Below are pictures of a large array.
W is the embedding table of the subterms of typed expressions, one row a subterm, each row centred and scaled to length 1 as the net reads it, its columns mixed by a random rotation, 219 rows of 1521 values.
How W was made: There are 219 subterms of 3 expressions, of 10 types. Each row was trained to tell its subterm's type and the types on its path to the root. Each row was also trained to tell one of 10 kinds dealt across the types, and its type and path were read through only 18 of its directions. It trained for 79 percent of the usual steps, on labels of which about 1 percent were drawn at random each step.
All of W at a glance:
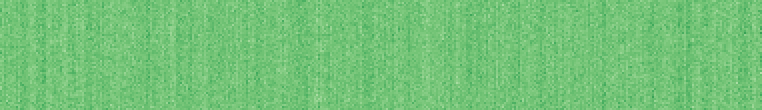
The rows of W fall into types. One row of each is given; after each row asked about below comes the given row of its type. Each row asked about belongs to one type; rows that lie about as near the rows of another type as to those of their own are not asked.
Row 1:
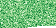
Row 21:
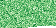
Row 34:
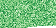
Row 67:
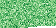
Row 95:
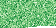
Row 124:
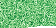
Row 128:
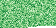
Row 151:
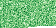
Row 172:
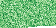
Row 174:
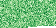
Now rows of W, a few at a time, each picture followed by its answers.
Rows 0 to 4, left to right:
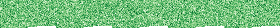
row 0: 95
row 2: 151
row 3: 151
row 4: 172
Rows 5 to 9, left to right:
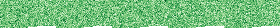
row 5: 128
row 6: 34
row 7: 174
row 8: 21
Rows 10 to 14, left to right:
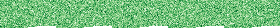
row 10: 151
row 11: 128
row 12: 34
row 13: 172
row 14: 34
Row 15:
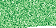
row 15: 95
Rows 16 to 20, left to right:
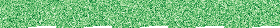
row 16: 174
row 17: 174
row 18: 1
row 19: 128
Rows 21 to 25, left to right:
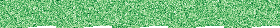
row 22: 21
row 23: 172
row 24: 1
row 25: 128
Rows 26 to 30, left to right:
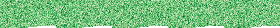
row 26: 95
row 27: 67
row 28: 34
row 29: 172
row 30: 124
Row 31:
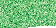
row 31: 151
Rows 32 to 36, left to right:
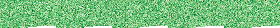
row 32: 21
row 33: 1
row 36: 151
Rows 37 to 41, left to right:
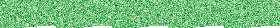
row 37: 124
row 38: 174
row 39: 151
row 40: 128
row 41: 21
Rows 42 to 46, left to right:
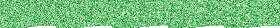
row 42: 174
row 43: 21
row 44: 21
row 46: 67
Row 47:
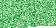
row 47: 174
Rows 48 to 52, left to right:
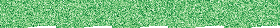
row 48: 95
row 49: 1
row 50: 1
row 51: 21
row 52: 95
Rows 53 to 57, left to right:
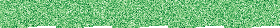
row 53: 172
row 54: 21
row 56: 67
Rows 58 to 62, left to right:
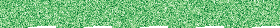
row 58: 95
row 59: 174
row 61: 172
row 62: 128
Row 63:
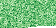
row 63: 174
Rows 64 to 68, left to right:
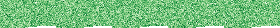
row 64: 67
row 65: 1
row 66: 172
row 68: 151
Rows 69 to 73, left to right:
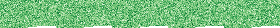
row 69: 151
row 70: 128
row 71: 128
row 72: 174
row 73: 124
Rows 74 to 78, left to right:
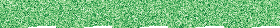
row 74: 151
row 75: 128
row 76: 34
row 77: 172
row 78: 151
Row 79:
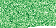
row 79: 151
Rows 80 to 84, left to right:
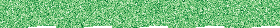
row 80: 1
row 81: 1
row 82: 174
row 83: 1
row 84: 67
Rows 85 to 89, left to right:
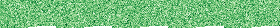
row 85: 1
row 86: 174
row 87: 128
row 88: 21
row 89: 174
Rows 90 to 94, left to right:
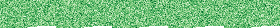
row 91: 21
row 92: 95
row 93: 67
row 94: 95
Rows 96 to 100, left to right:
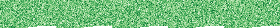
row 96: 172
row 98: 151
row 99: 174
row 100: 95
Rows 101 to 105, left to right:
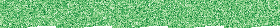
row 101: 95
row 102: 21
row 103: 34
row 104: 67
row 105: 95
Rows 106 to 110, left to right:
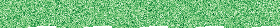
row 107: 128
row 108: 124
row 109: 128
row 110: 21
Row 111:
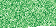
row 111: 128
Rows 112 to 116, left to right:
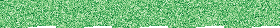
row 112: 21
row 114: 172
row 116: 128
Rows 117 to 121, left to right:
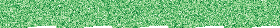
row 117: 1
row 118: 128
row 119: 95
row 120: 172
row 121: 174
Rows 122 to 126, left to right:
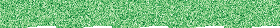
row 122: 95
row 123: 151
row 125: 67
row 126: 128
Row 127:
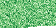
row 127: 67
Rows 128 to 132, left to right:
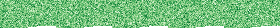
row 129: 172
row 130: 174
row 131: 124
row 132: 95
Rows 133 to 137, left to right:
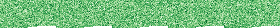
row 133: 34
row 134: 67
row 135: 151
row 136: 174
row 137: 151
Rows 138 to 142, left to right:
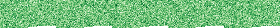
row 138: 128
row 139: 172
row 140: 21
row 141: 95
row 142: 151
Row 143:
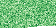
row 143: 172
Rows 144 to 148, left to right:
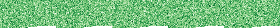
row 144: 128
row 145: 151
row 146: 172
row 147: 95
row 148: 34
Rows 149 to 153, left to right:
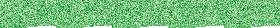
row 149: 124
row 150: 95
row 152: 128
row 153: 21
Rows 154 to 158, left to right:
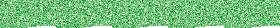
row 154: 174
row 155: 151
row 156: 151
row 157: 34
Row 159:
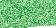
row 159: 174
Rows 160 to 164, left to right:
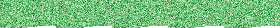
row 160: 21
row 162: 128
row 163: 124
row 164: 34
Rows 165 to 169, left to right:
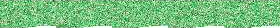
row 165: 151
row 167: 174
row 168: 151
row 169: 67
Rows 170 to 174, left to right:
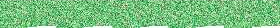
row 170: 1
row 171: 172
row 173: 172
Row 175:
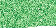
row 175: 128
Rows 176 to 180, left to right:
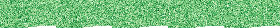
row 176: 151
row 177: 124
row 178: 34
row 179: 124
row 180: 67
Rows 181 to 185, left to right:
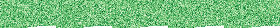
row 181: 124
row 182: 95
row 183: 172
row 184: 67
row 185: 21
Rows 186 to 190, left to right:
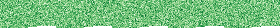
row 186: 34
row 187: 1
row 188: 174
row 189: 174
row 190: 67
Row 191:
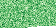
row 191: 151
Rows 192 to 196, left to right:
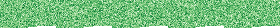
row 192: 67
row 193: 34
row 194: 34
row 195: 1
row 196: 172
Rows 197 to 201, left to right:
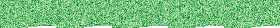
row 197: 21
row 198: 34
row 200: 34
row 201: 174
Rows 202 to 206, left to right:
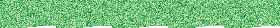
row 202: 21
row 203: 174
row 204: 172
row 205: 34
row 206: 67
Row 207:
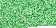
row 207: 128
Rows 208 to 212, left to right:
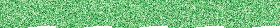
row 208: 128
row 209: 124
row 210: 124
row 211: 151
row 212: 34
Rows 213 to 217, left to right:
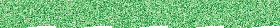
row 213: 34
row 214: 174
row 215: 128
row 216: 1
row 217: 95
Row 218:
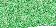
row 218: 174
